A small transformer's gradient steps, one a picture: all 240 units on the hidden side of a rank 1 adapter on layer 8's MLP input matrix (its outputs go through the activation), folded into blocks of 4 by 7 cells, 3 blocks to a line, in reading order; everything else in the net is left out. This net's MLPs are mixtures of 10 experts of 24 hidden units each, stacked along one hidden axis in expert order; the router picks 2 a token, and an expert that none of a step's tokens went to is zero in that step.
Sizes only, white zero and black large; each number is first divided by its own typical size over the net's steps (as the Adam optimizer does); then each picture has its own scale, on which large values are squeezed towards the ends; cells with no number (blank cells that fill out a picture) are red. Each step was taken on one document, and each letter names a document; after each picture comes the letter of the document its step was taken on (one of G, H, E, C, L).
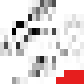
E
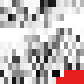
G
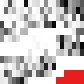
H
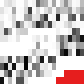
H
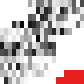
G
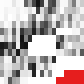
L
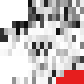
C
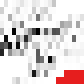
E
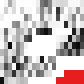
H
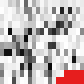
L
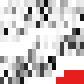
H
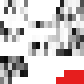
H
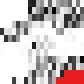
C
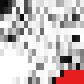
C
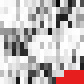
L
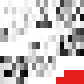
H
